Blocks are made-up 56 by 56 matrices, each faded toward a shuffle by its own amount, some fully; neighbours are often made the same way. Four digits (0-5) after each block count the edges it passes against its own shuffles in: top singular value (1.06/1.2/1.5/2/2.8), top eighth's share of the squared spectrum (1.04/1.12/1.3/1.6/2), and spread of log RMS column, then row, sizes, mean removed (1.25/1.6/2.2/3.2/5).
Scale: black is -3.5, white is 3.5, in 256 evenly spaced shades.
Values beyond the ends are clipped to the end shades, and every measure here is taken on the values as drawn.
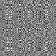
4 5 3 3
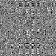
4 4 2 2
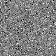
1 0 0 0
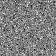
2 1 0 0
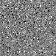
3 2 1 1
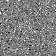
0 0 0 0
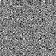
3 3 1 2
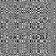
5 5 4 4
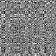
4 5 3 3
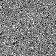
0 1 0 0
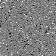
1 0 0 0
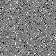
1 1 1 0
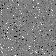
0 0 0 0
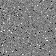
1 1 0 0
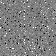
2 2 0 0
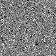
0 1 2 0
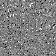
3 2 1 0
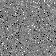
0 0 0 0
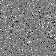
0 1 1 0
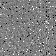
1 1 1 0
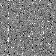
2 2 1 0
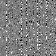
2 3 3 0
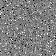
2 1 0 0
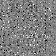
3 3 2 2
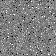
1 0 0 0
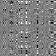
4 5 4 3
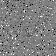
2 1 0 0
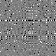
4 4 2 2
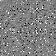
3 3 1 1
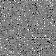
3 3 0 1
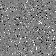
1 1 0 0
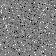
0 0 0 0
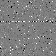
3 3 0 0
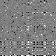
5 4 2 2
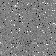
1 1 0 0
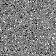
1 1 0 0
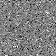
2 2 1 0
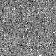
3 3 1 1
